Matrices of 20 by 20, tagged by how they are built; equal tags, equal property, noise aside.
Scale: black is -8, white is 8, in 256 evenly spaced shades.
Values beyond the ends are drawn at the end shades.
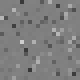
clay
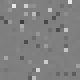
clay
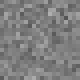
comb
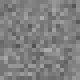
comb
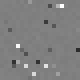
clay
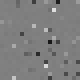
clay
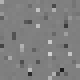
clay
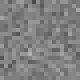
comb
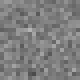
comb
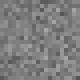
comb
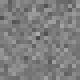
comb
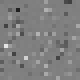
clay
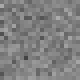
comb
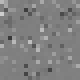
clay
